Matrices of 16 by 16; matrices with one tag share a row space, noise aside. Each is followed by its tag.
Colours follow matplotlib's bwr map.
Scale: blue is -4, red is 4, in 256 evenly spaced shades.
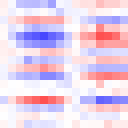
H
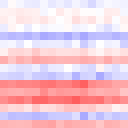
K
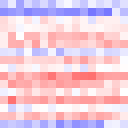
K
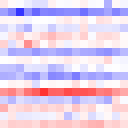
K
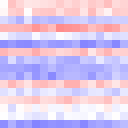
K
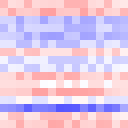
K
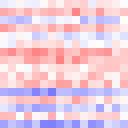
K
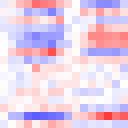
H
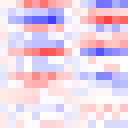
H
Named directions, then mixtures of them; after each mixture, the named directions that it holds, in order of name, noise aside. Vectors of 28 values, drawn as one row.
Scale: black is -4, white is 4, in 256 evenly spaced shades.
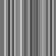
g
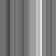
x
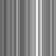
g, x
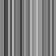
g, x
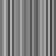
g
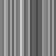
g, x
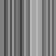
g, x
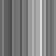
x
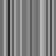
g, x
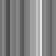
x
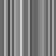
g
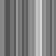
x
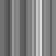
x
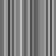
g
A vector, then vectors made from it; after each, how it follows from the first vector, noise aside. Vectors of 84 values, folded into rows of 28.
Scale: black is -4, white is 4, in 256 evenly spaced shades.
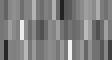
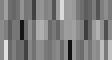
negated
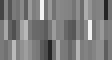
reversed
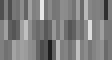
reversed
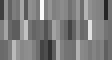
reversed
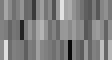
negated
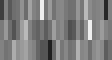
reversed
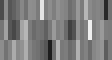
reversed
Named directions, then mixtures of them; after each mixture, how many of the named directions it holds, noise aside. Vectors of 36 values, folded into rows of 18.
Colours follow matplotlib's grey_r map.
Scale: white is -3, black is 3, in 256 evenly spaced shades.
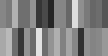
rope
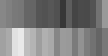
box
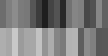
two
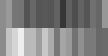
one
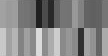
two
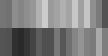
one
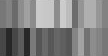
two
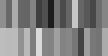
two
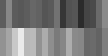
one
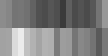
one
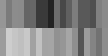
two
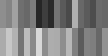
two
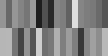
one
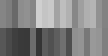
two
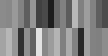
one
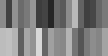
two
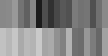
two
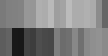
one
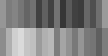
one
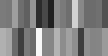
one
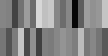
one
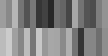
two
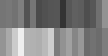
one
